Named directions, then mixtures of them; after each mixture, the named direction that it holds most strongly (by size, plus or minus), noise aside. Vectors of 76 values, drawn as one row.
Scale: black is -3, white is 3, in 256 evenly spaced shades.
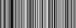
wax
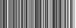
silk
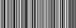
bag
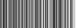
silk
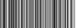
silk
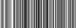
wax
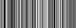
bag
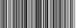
silk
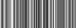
wax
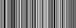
bag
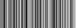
silk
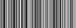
silk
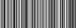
bag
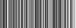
silk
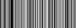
wax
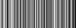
silk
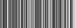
silk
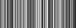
silk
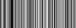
wax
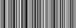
bag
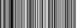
wax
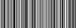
bag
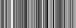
wax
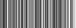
silk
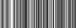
wax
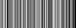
silk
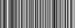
silk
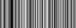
wax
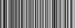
silk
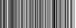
silk
